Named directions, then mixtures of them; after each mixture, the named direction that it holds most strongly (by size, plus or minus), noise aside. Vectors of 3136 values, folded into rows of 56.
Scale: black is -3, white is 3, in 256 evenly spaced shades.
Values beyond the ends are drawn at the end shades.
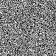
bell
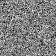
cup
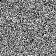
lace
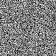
bell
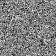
cup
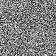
bell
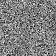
bell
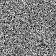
cup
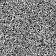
cup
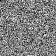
lace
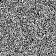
lace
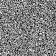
bell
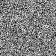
cup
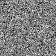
cup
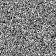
cup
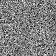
bell
